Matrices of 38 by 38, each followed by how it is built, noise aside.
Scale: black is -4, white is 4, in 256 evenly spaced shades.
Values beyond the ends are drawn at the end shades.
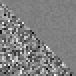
lower triangular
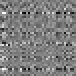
low rank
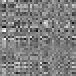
low rank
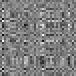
low rank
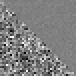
lower triangular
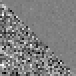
lower triangular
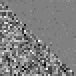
lower triangular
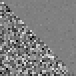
lower triangular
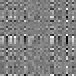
low rank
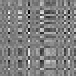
low rank
